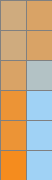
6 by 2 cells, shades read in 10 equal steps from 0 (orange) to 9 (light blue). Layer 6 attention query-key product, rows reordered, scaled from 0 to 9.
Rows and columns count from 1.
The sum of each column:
13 40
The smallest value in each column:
0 3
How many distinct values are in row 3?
2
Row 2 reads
4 3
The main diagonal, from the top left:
4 3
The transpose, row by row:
4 4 3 1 1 0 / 3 3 7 9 9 9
